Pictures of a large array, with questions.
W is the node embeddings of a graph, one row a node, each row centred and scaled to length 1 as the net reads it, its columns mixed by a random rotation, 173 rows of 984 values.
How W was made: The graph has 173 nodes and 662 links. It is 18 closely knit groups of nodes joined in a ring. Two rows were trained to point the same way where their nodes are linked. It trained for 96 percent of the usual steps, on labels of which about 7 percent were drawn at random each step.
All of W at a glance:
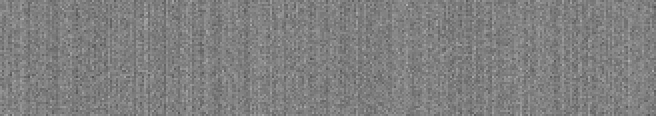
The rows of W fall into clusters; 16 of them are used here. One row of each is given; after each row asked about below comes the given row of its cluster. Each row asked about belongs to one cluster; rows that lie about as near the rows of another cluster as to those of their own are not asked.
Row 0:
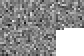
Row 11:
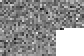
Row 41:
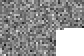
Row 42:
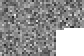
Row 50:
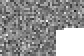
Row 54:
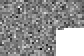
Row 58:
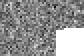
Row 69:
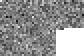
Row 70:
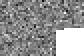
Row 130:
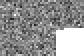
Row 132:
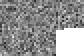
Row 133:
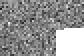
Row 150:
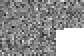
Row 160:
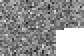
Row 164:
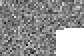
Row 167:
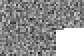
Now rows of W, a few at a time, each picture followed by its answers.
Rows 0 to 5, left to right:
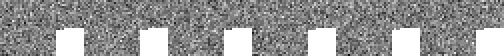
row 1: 54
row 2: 50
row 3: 164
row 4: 133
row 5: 150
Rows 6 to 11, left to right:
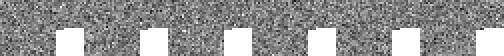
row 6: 164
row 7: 70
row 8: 42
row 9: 50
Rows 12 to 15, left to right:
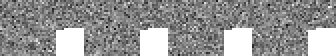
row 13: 70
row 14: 167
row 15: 70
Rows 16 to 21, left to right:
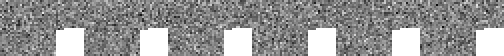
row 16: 0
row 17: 133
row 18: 69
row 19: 70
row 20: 150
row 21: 70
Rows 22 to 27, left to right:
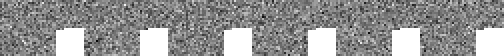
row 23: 11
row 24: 50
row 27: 69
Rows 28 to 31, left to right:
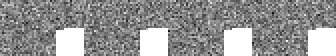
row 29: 167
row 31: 41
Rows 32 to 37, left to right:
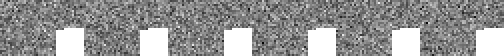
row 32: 130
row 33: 160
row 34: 42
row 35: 130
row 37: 133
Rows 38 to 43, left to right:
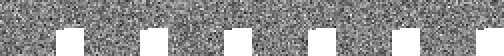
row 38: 130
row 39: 133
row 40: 160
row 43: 69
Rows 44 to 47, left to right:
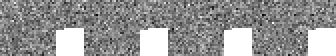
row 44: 160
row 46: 58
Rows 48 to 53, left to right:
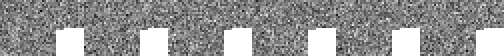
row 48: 132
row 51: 42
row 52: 133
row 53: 164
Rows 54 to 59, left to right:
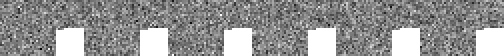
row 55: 42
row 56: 41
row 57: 54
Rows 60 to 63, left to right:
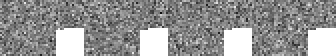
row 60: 41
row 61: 160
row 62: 150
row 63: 50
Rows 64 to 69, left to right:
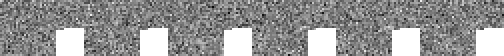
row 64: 11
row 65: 167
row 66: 150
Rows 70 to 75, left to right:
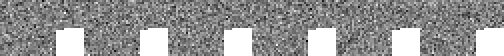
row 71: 41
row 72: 42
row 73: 42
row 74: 11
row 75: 133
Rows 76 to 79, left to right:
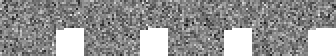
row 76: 42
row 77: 0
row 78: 0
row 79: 58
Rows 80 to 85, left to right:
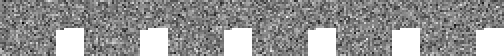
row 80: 41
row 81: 150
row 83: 132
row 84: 42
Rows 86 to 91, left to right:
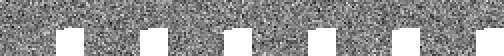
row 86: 69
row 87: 160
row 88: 164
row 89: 70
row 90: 58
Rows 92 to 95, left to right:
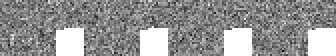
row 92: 150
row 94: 11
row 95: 41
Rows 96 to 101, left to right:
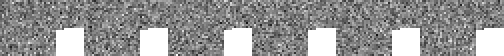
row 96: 150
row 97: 132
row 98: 164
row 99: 0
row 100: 130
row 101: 42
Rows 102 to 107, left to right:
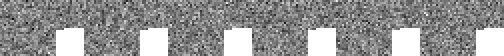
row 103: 50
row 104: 0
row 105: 69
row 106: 69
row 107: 167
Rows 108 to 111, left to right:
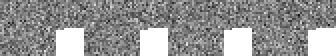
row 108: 58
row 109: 133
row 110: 150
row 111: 54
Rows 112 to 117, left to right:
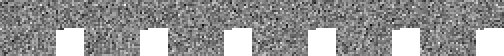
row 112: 11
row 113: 11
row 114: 70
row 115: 70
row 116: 70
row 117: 41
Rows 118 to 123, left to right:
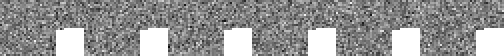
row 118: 41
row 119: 132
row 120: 70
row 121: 41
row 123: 160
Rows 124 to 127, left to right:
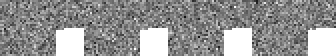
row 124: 58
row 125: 133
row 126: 54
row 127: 41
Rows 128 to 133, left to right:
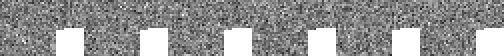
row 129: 164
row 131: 160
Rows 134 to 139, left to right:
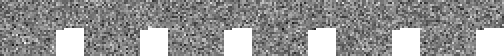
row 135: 0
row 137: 160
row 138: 69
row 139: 11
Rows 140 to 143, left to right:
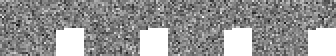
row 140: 0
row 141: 160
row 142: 132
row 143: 69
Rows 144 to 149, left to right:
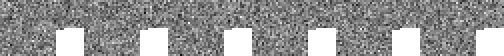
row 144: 130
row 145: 150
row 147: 42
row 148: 167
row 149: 50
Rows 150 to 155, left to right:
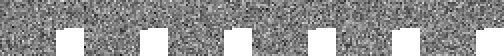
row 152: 0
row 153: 132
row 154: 150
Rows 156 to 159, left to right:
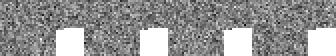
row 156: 58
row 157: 41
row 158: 54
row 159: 160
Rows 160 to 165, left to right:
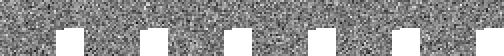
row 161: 164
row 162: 50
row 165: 70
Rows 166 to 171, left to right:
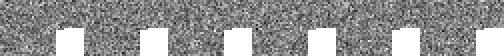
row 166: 69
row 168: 50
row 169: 58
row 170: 130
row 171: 150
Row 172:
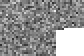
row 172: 160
